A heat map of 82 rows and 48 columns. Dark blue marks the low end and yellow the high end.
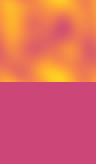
The table splits into 2 rows of 1 panel. Panel 1,1: high, smooth. Panel 2,1: middling, flat.
